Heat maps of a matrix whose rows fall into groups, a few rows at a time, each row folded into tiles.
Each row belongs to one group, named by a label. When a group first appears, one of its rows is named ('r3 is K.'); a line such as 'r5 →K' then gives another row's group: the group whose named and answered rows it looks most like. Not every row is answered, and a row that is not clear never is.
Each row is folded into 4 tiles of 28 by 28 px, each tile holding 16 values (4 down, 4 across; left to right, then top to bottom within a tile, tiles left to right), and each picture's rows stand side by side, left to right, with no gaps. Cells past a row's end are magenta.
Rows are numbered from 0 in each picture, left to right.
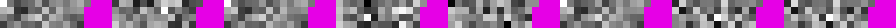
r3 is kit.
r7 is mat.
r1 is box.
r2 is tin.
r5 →tin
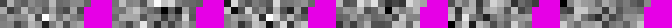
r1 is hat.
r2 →mat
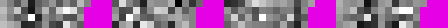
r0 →kit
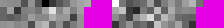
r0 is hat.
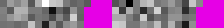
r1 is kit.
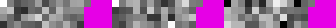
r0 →tin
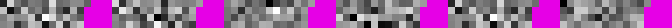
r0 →mat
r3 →kit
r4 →mat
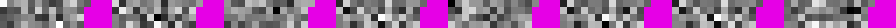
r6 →mat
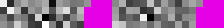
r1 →kit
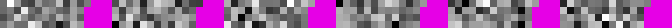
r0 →hat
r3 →box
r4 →kit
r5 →mat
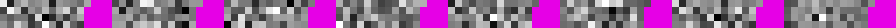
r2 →hat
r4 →mat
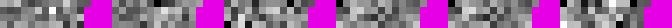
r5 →box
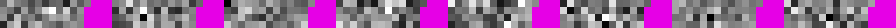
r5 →mat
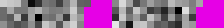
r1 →hat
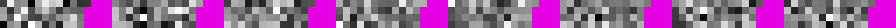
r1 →kit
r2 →box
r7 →mat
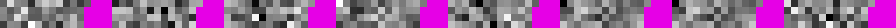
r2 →kit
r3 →tin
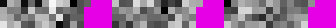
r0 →box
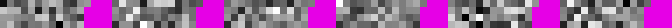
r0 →box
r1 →hat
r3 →tin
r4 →kit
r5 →hat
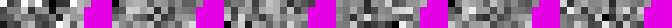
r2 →hat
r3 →kit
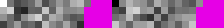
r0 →tin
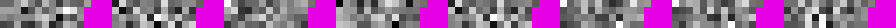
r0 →kit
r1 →mat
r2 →tin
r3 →box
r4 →mat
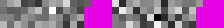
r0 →box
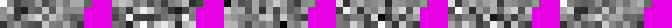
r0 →tin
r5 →tin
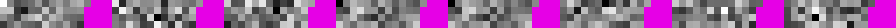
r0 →tin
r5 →hat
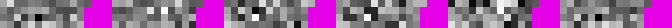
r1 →box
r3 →kit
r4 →box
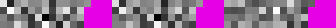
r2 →box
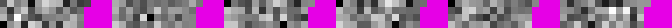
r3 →box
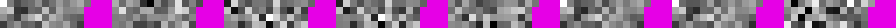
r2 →mat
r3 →mat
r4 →kit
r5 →tin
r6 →tin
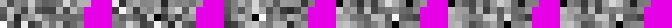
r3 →box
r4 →box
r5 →box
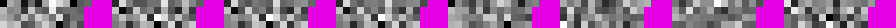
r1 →mat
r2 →mat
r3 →mat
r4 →box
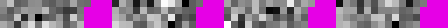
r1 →box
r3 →box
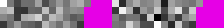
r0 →tin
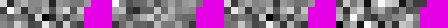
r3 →hat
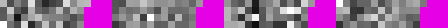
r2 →kit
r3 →tin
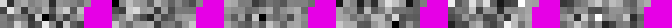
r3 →box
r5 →kit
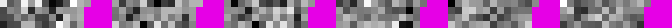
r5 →tin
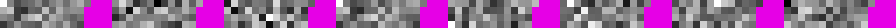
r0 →tin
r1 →hat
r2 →mat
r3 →tin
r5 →hat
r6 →hat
